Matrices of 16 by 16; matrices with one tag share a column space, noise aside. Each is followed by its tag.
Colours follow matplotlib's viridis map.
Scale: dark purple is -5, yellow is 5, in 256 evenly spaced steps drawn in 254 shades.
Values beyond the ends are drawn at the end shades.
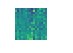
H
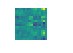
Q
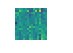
H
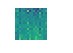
H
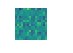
Q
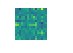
Q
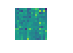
H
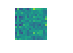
Q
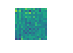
H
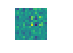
Q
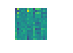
H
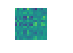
Q
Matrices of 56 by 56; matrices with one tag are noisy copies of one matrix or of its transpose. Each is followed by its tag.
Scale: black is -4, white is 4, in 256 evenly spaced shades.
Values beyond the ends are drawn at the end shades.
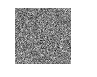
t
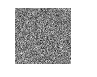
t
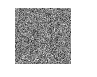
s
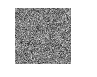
s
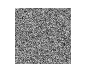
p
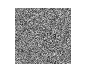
t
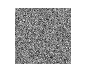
p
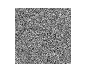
t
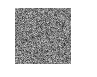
p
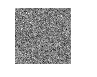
p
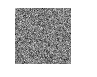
p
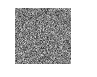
t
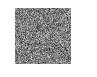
s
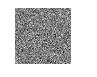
t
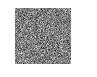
t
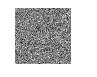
s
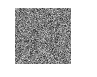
s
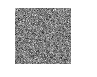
p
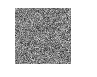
s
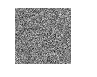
t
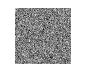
p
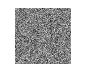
s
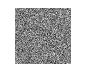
t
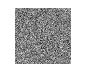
t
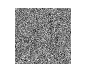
s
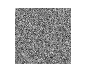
p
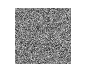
s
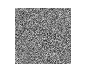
t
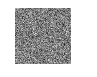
p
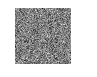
s
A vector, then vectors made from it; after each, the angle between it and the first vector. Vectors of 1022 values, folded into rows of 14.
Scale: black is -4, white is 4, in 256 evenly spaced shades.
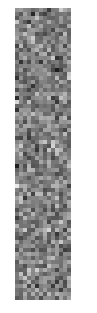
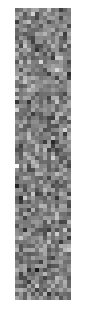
nearly opposite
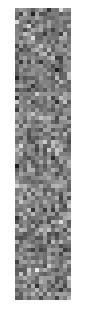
nearly parallel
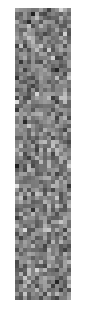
nearly parallel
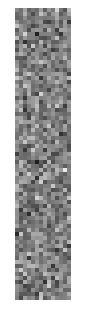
orthogonal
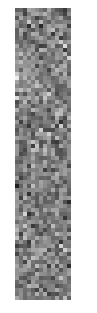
partly opposed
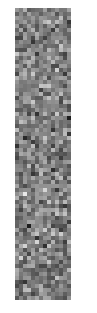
orthogonal
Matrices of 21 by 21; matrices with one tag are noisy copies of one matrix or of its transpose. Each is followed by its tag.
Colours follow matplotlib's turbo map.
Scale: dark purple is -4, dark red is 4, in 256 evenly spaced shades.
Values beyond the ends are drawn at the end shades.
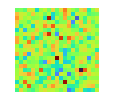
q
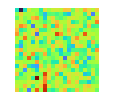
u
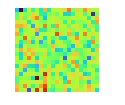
u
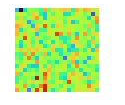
u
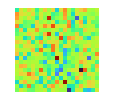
q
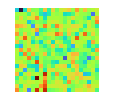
u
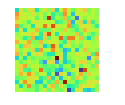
q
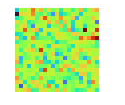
u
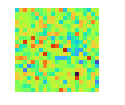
q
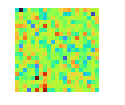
u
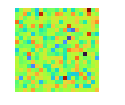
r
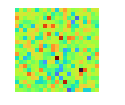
q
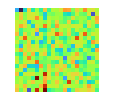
u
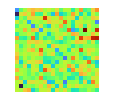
u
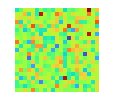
r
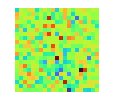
q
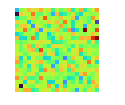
u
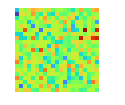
u
